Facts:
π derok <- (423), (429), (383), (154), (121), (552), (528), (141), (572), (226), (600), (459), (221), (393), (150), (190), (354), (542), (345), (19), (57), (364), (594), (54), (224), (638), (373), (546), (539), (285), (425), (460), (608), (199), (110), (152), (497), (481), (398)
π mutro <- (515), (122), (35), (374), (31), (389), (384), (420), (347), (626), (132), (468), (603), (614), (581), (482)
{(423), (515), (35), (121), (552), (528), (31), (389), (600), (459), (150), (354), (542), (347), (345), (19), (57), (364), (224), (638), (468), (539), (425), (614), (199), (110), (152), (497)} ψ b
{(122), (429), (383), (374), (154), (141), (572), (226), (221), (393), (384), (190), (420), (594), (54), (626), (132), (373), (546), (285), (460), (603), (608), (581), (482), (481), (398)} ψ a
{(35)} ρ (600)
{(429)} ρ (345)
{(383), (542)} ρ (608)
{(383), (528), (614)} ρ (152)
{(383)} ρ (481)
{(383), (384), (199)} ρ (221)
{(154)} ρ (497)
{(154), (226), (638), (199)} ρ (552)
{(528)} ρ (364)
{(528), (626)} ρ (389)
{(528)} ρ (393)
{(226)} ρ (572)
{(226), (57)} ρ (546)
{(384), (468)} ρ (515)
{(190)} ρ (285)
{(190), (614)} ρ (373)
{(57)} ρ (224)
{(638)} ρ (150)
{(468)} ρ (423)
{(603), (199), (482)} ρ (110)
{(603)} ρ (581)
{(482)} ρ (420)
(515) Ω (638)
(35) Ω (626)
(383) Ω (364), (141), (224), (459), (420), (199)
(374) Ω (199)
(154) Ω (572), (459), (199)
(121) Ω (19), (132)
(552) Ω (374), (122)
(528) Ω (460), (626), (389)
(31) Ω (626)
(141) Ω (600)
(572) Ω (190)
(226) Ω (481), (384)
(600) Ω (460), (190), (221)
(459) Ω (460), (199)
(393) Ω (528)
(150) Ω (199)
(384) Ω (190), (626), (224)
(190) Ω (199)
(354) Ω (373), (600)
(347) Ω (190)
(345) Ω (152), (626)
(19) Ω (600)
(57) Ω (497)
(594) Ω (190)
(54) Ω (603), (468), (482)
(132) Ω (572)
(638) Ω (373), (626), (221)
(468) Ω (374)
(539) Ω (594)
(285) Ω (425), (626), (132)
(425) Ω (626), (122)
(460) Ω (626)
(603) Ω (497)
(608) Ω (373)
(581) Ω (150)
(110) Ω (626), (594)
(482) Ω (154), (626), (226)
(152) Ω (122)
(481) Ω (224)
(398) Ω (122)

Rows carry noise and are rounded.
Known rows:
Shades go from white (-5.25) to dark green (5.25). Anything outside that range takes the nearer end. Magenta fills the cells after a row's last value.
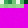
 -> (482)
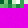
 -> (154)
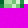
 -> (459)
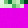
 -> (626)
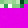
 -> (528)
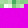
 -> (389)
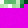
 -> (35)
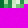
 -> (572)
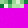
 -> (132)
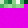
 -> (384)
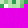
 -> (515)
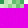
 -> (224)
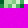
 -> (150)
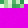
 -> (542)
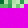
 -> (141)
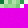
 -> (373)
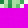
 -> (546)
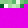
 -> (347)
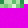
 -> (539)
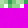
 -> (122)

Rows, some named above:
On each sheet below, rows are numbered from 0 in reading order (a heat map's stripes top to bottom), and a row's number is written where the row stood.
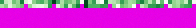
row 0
(152)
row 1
(31)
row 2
(552)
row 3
(190)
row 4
(122)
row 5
(199)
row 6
(57)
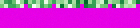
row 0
(603)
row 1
(468)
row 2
(110)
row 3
(594)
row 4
(132)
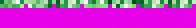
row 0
(383)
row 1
(638)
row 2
(572)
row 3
(482)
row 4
(460)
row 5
(594)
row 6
(572)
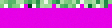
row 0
(420)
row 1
(374)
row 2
(221)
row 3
(110)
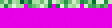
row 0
(285)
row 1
(600)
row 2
(581)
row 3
(226)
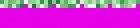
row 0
(552)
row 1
(110)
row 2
(429)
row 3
(614)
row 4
(122)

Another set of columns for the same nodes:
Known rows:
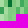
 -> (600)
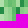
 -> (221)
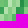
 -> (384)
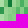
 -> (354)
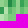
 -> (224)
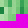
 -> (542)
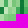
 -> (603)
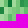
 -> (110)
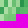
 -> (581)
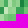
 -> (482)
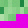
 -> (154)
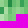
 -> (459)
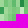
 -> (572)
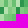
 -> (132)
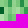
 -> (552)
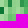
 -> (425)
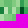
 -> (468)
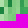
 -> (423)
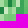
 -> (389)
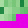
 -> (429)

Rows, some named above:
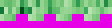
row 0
(468)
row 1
(542)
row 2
(383)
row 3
(190)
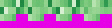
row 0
(626)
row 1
(546)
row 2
(626)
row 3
(383)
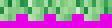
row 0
(110)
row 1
(373)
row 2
(285)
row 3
(542)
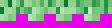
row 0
(638)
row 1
(190)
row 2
(528)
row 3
(199)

